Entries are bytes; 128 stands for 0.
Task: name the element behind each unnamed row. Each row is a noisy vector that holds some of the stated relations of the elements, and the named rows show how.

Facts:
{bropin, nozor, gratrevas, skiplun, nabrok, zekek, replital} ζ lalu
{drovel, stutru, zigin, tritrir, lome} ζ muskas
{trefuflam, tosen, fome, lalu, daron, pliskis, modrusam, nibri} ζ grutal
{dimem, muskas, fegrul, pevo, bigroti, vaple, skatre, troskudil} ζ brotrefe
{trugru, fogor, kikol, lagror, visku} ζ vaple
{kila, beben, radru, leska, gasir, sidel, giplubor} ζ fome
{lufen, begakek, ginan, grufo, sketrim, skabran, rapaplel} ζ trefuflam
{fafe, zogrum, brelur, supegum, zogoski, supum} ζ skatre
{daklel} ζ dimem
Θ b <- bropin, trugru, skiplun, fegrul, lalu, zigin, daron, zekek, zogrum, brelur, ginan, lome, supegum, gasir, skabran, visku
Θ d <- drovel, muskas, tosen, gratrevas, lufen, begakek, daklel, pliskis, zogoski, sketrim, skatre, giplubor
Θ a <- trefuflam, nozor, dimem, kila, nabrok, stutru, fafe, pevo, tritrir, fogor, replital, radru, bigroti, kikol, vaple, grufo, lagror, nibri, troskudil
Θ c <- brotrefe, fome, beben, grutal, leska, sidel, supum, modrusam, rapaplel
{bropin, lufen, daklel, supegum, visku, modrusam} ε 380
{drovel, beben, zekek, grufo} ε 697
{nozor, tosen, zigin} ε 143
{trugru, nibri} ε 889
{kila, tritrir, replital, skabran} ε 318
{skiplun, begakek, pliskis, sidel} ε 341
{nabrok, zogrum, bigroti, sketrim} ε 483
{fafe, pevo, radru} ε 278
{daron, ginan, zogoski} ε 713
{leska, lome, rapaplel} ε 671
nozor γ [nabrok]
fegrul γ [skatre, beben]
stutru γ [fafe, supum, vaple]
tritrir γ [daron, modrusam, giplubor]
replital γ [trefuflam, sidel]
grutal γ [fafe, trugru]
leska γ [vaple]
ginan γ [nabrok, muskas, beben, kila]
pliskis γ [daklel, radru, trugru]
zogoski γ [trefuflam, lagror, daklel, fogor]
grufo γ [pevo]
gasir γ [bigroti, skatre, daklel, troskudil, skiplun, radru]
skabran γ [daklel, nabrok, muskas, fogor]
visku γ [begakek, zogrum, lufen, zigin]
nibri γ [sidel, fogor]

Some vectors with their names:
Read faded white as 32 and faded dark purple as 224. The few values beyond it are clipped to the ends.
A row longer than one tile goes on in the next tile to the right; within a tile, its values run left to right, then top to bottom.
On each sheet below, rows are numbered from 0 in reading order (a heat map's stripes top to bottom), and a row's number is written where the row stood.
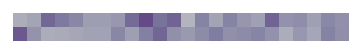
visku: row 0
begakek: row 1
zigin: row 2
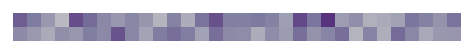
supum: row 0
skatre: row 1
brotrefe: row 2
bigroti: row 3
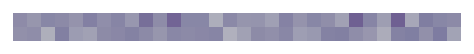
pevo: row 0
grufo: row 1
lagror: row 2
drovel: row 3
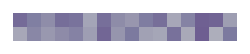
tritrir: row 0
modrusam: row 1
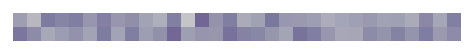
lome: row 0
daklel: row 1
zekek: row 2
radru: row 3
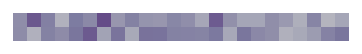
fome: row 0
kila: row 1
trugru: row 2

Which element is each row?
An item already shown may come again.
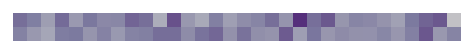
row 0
drovel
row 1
pliskis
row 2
rapaplel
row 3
beben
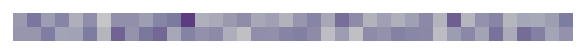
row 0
nibri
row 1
skabran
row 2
nabrok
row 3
nabrok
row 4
lalu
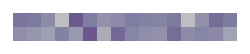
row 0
leska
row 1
giplubor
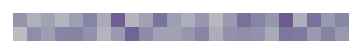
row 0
nabrok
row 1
bropin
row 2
drovel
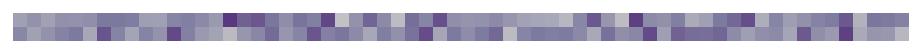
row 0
vaple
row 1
sketrim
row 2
sidel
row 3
fome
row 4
skiplun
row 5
grutal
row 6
ginan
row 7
lufen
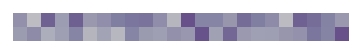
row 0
zogrum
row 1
leska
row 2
supum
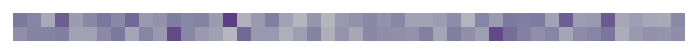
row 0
zogoski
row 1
sketrim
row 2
bropin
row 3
nozor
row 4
trefuflam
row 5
daron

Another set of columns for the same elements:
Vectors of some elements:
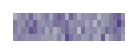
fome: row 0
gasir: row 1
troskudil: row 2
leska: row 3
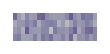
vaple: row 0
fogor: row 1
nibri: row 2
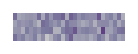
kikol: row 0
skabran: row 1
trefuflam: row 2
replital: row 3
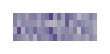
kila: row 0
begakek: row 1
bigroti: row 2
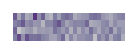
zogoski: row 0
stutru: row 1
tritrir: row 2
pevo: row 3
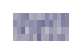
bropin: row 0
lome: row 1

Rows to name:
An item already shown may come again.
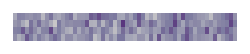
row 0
sketrim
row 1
lufen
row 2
tritrir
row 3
skiplun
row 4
zekek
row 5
leska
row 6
nozor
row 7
leska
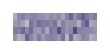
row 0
sketrim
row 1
brotrefe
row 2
grufo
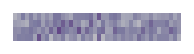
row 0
giplubor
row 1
grutal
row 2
rapaplel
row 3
nibri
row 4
gratrevas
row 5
brotrefe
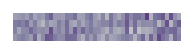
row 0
brotrefe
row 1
tosen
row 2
radru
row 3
trugru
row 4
ginan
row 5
sidel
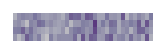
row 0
sketrim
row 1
zogrum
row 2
pliskis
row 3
drovel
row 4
supum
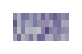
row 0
daron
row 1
grufo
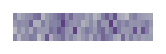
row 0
tritrir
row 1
leska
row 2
nabrok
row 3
beben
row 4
modrusam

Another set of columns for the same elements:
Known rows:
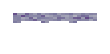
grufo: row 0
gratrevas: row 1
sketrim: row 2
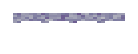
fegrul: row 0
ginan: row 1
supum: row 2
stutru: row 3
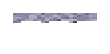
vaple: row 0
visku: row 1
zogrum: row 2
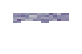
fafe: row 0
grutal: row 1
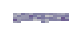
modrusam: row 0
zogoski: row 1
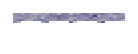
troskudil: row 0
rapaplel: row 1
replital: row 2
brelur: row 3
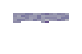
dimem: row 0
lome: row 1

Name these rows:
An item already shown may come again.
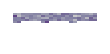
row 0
giplubor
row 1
leska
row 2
zogoski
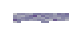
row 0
sidel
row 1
daron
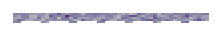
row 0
vaple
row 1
tritrir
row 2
daron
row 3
vaple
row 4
nibri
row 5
tosen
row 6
zekek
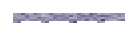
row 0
supum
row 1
brotrefe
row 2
leska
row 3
radru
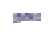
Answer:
nabrok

